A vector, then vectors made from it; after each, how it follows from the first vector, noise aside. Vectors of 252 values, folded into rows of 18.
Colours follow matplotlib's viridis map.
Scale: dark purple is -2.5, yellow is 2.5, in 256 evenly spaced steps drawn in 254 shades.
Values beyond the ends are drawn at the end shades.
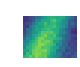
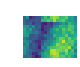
wrapped around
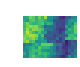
wrapped around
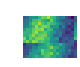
wrapped around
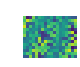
sign-scrambled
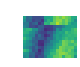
wrapped around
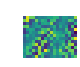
sign-scrambled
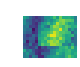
wrapped around
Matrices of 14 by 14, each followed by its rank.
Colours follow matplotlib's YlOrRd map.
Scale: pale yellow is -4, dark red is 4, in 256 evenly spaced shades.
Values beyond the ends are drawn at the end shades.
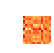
three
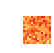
full rank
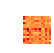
three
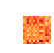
two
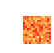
full rank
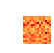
three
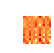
two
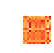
two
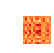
two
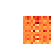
two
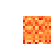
two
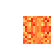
three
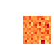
three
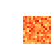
full rank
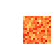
full rank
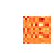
two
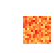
full rank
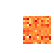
three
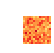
full rank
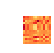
two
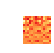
three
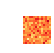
full rank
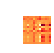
two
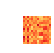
three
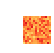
full rank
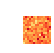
full rank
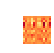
two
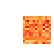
three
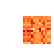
three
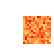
full rank
